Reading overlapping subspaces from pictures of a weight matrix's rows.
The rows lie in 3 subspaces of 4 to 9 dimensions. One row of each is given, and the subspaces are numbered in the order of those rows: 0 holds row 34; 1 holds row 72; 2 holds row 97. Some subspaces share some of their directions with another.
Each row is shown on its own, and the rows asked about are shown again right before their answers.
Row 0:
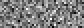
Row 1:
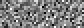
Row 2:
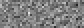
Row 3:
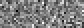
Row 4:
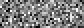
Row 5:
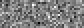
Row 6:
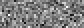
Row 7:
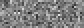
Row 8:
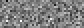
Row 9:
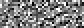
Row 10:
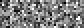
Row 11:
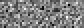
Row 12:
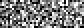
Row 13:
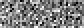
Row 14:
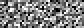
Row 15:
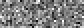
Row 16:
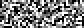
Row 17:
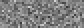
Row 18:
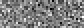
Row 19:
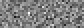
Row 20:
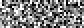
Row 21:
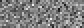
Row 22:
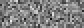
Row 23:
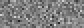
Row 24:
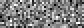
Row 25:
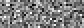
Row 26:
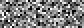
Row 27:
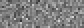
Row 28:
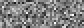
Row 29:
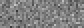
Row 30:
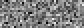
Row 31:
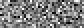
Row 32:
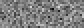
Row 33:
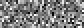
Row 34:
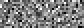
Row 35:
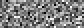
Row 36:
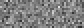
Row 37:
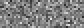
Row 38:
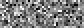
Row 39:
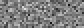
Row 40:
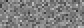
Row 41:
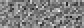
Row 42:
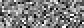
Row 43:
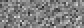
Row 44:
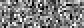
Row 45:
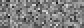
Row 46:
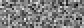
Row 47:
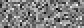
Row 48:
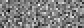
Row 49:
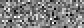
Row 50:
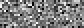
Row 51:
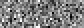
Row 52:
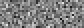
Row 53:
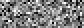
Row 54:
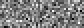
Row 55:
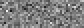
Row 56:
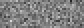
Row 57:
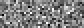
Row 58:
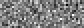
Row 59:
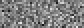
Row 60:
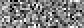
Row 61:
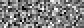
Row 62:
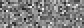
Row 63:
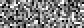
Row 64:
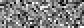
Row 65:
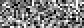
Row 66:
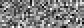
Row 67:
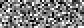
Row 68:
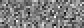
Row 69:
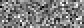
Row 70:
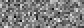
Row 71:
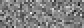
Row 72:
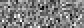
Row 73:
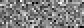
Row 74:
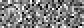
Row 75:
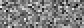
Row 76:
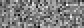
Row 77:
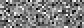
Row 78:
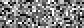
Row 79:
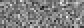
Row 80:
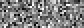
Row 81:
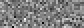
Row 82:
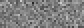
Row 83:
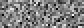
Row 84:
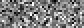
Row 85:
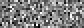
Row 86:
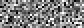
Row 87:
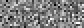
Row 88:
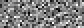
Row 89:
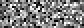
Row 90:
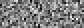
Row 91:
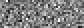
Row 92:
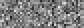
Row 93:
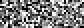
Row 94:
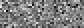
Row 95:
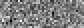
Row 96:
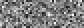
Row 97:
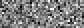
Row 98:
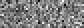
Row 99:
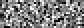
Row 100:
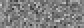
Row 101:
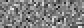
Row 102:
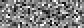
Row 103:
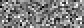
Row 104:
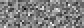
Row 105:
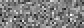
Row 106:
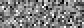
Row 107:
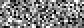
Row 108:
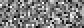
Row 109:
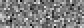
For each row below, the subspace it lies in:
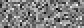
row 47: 2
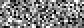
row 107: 0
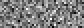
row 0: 0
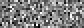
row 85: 0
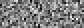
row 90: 0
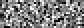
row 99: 0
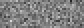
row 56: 2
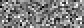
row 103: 1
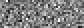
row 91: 0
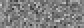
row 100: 0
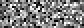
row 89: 2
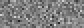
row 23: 0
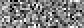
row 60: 0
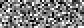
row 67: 1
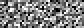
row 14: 1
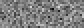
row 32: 2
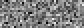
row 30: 2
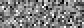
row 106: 0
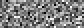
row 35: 0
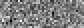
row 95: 0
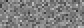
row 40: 1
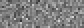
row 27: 2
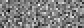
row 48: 2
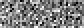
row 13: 1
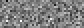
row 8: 0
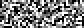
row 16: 0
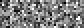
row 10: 2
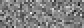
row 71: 2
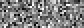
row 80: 1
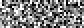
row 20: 2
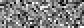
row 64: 1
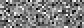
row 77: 2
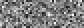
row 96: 2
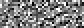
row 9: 1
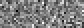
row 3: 0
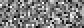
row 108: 0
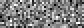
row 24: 0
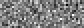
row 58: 0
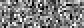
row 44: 1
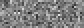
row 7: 2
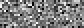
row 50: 1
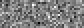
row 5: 2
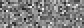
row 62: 1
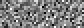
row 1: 0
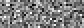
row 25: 2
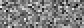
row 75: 1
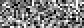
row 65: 0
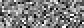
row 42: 2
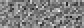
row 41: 1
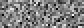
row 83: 0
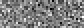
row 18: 2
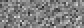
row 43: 1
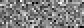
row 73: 1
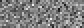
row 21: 0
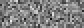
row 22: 0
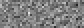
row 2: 0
